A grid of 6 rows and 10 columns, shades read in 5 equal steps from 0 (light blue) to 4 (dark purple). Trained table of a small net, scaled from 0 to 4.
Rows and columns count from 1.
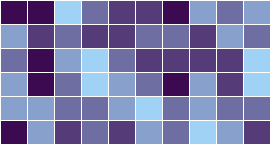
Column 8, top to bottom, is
1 3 3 1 1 0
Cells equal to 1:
15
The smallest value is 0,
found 7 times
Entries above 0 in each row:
9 10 8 8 9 9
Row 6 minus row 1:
0 -3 3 0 0 -2 -2 -1 -1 2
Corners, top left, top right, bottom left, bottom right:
4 1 4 3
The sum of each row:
24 22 21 18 14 20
